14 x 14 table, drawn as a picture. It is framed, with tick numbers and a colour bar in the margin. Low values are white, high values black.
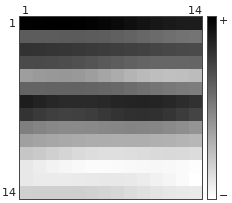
Slope: up to the top. Ninth with the highest average: top left. Histogram: flat. Grain: streaks across.
